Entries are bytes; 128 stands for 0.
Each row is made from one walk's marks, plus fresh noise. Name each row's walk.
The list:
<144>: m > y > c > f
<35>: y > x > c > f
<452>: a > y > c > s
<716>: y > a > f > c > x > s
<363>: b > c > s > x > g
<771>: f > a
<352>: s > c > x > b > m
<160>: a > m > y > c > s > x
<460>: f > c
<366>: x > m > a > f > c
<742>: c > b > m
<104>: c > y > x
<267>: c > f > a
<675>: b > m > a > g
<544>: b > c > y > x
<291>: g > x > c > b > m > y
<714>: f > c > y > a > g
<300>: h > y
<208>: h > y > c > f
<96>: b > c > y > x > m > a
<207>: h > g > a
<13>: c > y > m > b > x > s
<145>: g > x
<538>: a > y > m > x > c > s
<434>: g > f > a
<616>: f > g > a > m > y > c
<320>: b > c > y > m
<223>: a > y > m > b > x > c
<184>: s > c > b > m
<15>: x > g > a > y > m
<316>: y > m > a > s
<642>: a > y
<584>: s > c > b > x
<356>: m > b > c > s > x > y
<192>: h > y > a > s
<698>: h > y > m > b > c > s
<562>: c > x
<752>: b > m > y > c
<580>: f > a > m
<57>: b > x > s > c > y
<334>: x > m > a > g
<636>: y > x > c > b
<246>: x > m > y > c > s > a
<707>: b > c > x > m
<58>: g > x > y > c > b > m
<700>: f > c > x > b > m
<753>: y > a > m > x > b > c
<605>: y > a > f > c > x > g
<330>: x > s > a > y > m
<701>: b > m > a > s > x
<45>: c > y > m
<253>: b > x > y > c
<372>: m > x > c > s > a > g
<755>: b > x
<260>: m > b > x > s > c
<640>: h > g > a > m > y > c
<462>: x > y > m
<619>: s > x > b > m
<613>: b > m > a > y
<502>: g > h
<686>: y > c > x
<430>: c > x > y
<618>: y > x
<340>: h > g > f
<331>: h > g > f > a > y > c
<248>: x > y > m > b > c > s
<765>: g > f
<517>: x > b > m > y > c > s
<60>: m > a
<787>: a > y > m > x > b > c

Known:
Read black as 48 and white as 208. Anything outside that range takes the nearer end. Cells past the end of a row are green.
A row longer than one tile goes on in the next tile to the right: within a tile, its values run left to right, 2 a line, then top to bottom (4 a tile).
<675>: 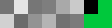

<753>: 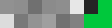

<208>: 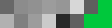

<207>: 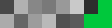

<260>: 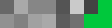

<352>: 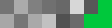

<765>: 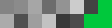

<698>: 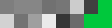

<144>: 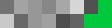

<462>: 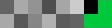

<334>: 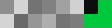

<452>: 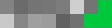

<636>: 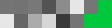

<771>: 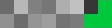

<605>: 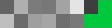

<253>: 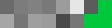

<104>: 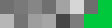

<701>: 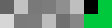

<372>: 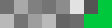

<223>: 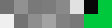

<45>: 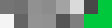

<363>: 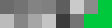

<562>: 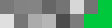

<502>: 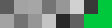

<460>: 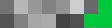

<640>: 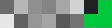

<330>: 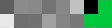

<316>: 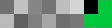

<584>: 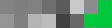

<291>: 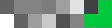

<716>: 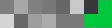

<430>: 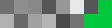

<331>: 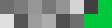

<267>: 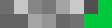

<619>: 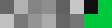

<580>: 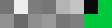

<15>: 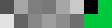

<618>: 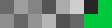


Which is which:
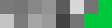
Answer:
<57>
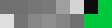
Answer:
<642>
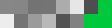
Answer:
<96>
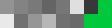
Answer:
<538>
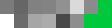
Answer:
<686>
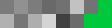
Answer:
<184>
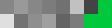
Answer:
<160>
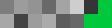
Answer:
<434>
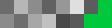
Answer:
<35>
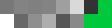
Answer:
<752>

